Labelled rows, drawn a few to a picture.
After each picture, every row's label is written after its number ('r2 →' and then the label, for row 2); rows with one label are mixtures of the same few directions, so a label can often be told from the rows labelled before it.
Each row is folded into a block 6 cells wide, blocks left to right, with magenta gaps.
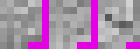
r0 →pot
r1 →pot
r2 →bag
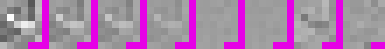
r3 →bag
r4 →bag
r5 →bag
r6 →bag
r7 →pot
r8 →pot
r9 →bag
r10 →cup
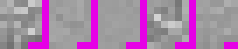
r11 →pot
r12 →bag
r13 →cup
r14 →bag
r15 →pot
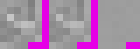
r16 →bag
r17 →bag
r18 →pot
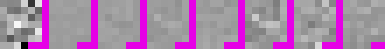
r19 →cup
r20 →pot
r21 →bag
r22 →bag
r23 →pot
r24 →bag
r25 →cup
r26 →pot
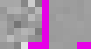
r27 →cup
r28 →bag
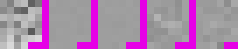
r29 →pot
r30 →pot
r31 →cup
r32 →bag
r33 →cup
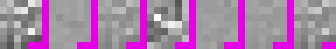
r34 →pot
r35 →bag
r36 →pot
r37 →bag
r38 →cup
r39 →pot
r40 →pot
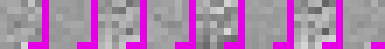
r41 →cup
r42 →bag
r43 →pot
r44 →bag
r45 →pot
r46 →pot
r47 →pot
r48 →cup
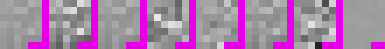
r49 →pot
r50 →pot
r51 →pot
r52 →bag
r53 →cup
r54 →pot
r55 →cup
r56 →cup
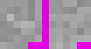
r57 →bag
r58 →pot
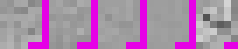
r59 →pot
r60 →pot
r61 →bag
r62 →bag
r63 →bag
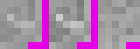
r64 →bag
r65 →bag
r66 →pot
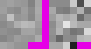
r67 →bag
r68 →cup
